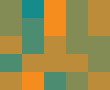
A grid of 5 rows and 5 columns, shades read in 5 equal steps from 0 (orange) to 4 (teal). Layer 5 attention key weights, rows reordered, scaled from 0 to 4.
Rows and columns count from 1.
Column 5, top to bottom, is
1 1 2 2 1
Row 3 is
1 3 1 2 2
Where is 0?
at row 1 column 3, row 2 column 3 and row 5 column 2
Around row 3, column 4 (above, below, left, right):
2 1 1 2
